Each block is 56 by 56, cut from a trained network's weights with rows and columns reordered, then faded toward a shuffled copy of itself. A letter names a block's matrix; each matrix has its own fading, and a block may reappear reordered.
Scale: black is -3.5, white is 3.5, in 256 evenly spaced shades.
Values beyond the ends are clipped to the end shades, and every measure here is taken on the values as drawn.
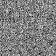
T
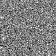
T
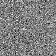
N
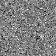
N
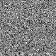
T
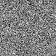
T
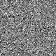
N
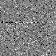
N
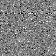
N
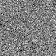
T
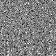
N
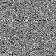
N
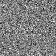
T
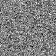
T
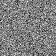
T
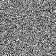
T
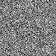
N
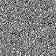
N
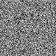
T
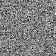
T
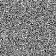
T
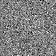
N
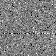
N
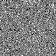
N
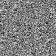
T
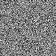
T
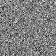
T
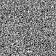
T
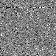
N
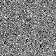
N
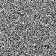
T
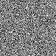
T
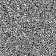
T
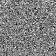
T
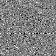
N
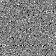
N
